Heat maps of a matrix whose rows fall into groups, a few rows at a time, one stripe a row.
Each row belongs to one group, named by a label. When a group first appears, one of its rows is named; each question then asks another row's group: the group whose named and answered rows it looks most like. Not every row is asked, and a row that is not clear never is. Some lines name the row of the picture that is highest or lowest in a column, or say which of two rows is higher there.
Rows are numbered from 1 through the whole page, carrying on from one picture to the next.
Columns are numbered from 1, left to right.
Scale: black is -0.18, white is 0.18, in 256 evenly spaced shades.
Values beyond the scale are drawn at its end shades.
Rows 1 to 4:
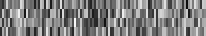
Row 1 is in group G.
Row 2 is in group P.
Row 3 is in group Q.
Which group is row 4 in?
G
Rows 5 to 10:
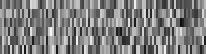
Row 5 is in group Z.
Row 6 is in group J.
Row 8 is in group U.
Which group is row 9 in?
J
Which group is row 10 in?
P
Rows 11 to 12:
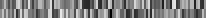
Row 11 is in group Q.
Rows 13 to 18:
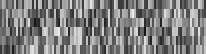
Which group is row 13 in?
J
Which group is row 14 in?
G
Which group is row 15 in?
G
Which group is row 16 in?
Q
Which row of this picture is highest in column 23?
16
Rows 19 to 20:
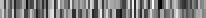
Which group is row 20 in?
U
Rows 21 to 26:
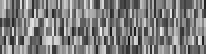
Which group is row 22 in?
J
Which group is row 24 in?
U
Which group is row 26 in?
J
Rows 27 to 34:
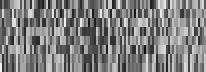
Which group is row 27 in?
P
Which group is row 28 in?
U
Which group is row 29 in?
G
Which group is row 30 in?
Q
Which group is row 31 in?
G
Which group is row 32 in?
P
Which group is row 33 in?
Q
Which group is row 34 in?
Q
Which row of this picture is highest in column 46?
28
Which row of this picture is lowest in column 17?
31
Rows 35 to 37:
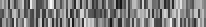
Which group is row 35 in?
U
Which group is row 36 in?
G
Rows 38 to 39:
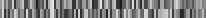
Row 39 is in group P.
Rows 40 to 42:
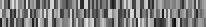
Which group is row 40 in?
P
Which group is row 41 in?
Q
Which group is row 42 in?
J
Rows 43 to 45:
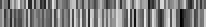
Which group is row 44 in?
Z
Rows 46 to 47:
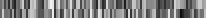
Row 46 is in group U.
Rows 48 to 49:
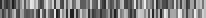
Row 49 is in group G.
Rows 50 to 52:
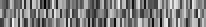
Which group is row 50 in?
P
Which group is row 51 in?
Q
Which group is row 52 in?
G
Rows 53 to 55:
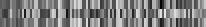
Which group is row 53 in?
Z
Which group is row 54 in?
P
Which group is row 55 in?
Z
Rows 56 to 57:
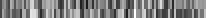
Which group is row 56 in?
U
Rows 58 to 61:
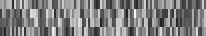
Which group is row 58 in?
J
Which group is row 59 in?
Z
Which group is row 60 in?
Z
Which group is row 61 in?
P
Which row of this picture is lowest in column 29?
61
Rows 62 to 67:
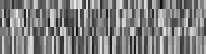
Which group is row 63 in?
P
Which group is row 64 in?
P
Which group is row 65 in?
G
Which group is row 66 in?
U
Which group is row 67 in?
U
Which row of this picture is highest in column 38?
62
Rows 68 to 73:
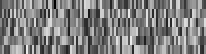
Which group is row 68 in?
J
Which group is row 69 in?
P
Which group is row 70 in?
Q
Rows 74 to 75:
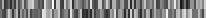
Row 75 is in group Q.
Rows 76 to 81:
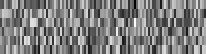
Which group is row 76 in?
G
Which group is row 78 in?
Z
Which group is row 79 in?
G
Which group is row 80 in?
Q
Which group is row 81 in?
G
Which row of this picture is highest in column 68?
78
